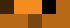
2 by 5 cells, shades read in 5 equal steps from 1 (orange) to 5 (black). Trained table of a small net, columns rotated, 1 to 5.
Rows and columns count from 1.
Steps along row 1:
down same up down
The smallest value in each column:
2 1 1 2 2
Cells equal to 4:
1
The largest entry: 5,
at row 1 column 4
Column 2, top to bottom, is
1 2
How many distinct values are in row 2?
2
